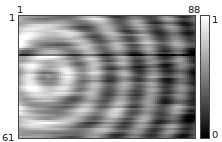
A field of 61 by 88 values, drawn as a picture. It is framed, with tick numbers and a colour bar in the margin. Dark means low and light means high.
Row 20 differs from the rows beside it. There is an overall slope up to the left. The values follow a bell shape. Overall the values sit about 50% of the way up the scale. Concentric rings centre on the middle left.
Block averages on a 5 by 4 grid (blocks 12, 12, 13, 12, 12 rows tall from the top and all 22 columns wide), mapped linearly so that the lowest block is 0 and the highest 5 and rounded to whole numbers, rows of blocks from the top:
5 3 2 0 / 4 3 2 1 / 5 4 1 1 / 4 3 2 1 / 4 3 2 0
